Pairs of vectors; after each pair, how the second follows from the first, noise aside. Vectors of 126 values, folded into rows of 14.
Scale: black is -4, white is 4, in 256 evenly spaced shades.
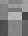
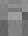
shrunk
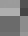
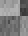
copied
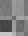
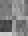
copied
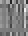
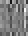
copied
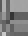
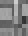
wrapped around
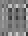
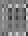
copied
